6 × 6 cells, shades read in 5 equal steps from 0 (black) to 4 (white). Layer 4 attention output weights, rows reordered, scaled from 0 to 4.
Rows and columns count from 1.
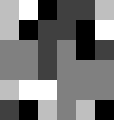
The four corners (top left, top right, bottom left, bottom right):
3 3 1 0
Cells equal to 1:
8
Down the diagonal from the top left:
3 0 1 2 2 0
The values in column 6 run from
0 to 4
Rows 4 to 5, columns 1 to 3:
2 2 1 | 3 4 4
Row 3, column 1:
2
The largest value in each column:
3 4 4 2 3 4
